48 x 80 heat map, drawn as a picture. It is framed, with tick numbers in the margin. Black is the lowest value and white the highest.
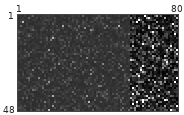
Fine speckle covers the field. No overall slope runs across the table. The left part is calmer, up to a seam about 70% of the way across. The halves do not mirror each other. On average the colour sits 20% of the way up the scale. The values are skewed, with a long tail toward high values.
